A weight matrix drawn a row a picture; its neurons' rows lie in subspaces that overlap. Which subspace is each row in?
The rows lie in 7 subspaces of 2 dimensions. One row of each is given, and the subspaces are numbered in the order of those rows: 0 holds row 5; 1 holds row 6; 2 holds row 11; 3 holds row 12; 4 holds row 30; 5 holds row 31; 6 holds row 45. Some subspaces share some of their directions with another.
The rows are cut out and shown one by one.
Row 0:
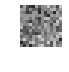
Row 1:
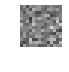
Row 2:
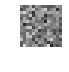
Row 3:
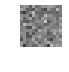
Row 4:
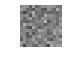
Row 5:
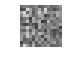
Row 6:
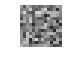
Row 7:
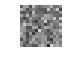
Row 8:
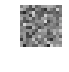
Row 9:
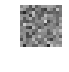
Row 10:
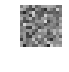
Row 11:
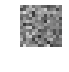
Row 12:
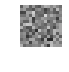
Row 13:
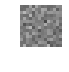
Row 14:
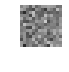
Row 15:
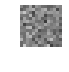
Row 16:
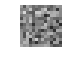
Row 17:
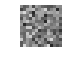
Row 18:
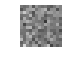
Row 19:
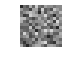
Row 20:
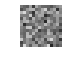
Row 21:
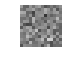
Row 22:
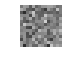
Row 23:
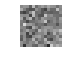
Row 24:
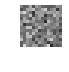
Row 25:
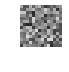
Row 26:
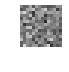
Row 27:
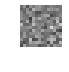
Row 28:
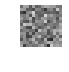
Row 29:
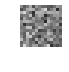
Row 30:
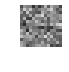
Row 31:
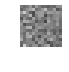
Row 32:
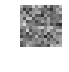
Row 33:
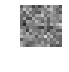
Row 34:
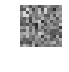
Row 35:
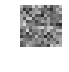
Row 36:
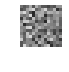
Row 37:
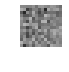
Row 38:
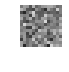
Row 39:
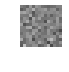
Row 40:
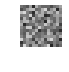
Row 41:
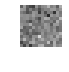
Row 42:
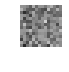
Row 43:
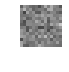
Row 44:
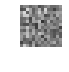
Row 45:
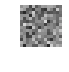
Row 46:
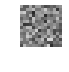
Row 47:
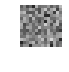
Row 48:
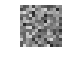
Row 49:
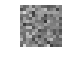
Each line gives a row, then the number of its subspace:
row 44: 0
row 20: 2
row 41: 2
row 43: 4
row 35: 4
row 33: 4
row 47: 2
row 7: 5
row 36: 5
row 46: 3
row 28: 3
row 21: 3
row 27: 1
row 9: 6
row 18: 3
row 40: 2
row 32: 4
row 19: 6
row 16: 1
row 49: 2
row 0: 2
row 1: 1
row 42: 3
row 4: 6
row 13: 6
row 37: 0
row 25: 3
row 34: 0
